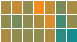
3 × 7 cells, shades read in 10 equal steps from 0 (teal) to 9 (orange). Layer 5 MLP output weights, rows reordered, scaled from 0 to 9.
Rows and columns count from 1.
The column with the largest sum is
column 5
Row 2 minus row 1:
-1 -3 0 -3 1 -2 -1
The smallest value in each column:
5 4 5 5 6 1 0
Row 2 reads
5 4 5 6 8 2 5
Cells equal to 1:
1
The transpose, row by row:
6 5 6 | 7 4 5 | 5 5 5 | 9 6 5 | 7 8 6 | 4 2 1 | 6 5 0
